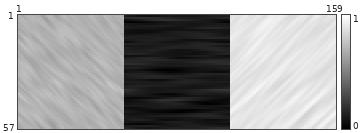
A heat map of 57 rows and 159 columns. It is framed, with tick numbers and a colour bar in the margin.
The table splits into one row of 3 panels. Panel 1,1: high, slanting down to the right, faint in contrast. Panel 1,2: very low, streaked across, faint in contrast. Panel 1,3: very high, slanting up to the right, faint in contrast.
